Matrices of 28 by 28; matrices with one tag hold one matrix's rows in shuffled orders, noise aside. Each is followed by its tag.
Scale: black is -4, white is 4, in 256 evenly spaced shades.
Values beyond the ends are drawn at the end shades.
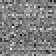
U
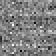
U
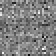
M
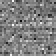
U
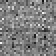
M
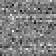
U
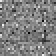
M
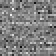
U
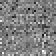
M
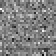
M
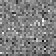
M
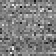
U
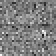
M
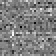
U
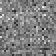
M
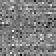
U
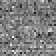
U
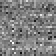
U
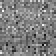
M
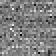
U
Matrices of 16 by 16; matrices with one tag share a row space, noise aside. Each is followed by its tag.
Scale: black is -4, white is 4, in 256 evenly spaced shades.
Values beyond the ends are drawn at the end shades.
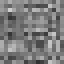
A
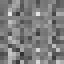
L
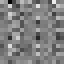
L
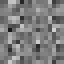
L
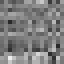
A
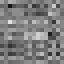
A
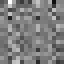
L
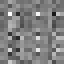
L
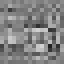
A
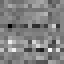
A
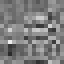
A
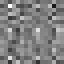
L
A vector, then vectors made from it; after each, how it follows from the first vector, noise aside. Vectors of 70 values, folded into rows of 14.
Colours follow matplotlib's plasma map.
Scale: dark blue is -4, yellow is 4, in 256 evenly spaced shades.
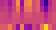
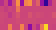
partly zeroed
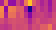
wrapped around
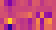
wrapped around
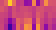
reversed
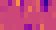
partly zeroed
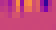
partly zeroed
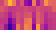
reversed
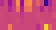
partly zeroed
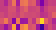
wrapped around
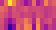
reversed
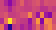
wrapped around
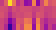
reversed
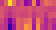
reversed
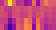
reversed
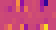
partly zeroed
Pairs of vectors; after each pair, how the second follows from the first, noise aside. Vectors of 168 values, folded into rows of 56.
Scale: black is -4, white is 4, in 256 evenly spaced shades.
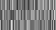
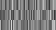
sign-scrambled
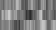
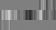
partly zeroed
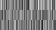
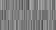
shrunk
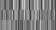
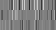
partly zeroed
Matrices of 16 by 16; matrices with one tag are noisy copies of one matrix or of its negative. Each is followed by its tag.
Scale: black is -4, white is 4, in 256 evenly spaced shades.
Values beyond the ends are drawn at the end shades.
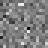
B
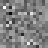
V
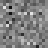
V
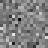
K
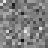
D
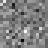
D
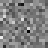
B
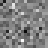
D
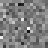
B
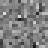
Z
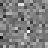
B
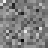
D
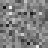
V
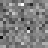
B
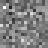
V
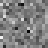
B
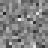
Z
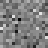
K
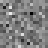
V
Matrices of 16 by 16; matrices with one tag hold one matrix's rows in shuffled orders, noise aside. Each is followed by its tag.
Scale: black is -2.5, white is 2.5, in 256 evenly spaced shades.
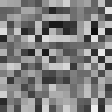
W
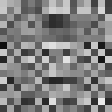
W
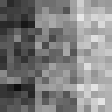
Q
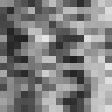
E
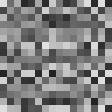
W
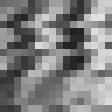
E
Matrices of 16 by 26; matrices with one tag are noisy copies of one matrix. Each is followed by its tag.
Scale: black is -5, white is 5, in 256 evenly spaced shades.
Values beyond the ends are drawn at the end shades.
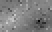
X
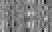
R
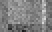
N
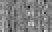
R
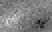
X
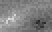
X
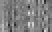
R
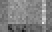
N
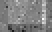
N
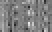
R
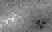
X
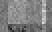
N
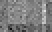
N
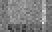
N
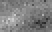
X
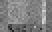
N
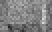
N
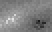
X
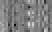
R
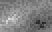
X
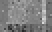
N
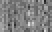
R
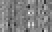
R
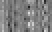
R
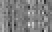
R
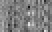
R
